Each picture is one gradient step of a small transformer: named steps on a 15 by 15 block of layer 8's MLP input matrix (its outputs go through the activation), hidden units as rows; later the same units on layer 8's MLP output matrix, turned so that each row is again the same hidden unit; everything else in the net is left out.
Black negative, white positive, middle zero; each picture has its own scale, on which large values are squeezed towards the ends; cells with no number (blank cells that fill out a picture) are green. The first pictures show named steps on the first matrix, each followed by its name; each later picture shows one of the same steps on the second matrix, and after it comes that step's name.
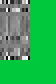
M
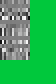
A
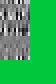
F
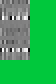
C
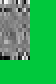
M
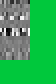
F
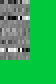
A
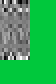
M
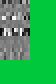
F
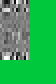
M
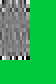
M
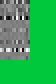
C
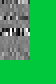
F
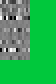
C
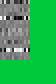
A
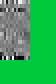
M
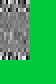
M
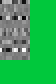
A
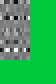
A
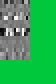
F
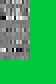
C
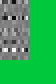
A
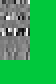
F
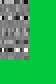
A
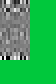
M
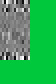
M
